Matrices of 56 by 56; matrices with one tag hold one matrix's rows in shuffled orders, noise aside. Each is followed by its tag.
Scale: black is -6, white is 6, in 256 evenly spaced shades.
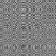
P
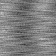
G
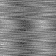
G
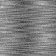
G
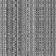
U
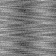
G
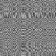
P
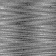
G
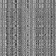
U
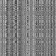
U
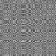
P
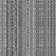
U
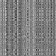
U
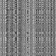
U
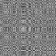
P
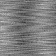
G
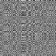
P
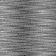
G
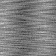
G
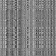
U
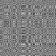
P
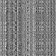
U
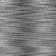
G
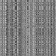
U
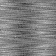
G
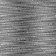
G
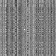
U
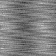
G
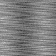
G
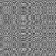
P
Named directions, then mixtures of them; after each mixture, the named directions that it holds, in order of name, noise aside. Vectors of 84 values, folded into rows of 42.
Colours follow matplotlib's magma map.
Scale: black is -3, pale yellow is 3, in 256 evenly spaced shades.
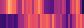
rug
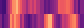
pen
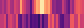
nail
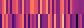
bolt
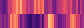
nail, pen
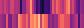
nail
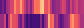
nail, pen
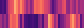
nail, pen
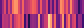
bolt, pen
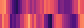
pen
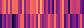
bolt, rug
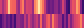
nail, rug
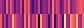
bolt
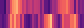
pen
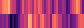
pen, rug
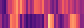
nail, pen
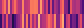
bolt, rug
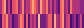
bolt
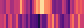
nail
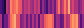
bolt, pen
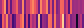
bolt
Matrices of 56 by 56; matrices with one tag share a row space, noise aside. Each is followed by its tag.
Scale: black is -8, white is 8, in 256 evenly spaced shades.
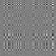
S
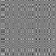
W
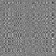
S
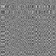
W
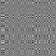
W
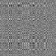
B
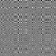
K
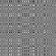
B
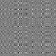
K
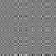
K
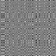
W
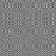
S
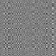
S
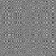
S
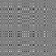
B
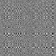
S
